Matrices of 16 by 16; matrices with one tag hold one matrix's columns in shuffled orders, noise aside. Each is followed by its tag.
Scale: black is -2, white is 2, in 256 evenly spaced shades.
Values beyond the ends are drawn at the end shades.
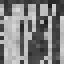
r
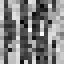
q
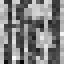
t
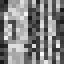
q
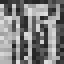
r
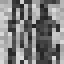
t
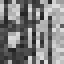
t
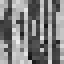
q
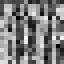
r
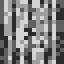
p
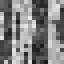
q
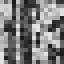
t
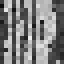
q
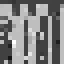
r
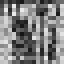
r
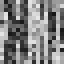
q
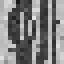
q
